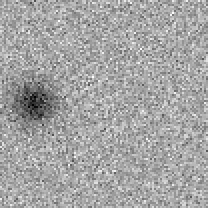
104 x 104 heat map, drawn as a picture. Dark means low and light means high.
Dips: one, in the middle left. Ninth with the lowest average: middle left. Mirror symmetry: none. Odd rows or columns: none. Stripes: none.
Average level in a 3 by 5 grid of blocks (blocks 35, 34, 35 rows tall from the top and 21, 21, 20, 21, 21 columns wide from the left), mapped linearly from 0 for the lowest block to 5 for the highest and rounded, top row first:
55555 | 03555 | 55555
